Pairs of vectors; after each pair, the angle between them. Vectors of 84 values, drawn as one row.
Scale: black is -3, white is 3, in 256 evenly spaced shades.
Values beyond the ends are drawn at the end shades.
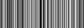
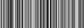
partly aligned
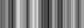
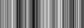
nearly opposite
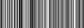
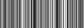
orthogonal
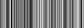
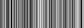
nearly parallel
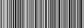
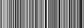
nearly parallel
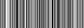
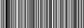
nearly opposite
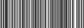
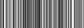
orthogonal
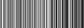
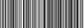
orthogonal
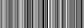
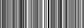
nearly opposite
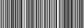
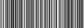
nearly parallel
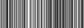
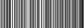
partly aligned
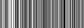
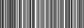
partly opposed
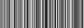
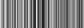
orthogonal
